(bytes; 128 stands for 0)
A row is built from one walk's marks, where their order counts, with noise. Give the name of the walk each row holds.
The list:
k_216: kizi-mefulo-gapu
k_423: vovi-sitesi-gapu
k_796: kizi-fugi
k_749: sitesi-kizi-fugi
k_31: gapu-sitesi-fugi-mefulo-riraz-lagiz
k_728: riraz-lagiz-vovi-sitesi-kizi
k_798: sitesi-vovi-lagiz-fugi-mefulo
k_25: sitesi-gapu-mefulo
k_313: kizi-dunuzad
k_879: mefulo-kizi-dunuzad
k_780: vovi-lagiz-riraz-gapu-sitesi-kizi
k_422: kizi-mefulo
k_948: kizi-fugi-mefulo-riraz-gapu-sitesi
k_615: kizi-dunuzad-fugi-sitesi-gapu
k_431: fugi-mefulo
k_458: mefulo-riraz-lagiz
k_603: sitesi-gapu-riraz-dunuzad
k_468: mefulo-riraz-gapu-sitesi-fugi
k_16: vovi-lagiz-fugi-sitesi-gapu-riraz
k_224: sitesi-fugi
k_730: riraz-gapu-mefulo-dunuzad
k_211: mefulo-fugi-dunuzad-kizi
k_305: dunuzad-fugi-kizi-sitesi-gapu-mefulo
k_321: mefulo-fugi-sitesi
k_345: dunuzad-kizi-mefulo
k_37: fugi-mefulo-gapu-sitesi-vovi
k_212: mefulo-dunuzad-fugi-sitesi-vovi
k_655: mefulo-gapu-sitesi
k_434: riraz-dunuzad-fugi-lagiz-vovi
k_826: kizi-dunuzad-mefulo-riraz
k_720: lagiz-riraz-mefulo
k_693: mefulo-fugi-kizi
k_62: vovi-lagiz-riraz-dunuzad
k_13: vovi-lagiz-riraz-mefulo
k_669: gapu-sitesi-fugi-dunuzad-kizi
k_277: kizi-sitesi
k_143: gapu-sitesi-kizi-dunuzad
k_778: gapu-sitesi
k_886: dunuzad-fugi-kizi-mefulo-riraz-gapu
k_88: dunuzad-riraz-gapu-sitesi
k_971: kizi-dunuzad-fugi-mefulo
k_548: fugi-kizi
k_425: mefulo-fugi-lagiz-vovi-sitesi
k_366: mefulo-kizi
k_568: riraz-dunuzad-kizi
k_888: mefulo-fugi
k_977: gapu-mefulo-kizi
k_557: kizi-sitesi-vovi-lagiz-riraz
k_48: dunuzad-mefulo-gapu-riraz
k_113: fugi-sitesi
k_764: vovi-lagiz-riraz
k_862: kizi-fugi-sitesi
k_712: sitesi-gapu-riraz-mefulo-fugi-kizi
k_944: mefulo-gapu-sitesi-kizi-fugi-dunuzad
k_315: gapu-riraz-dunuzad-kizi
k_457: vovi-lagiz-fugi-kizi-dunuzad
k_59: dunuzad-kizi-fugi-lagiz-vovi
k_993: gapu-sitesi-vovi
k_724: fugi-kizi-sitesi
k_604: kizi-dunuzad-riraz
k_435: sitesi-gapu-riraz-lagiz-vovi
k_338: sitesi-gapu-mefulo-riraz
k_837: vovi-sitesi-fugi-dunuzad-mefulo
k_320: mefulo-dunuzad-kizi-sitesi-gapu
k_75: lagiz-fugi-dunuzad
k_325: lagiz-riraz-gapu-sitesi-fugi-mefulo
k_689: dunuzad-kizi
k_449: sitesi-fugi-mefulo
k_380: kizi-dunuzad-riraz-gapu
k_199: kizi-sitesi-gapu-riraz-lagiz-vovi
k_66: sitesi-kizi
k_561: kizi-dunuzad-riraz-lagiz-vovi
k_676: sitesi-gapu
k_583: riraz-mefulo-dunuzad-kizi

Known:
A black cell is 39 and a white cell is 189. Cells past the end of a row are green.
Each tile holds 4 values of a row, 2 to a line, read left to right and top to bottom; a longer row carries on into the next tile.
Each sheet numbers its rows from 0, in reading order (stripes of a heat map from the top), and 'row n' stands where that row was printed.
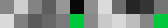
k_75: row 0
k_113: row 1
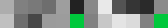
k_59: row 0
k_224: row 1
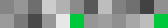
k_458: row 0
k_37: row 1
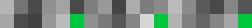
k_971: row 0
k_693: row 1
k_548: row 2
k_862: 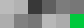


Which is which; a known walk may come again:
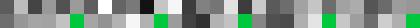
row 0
k_321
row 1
k_676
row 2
k_568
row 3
k_583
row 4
k_557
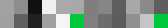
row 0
k_422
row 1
k_211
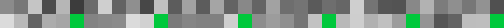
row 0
k_62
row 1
k_338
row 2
k_888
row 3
k_431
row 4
k_798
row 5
k_88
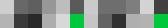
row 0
k_380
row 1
k_561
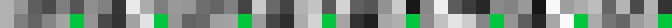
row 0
k_548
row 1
k_879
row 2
k_305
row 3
k_826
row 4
k_689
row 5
k_224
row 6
k_366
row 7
k_434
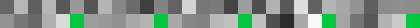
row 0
k_944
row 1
k_37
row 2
k_31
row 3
k_977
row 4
k_948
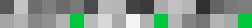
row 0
k_425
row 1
k_423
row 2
k_862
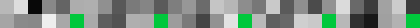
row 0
k_66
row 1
k_615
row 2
k_458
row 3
k_143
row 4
k_313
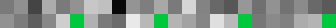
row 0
k_693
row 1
k_277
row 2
k_435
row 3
k_212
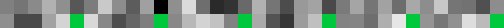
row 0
k_48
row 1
k_75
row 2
k_113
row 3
k_971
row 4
k_468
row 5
k_603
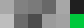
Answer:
k_59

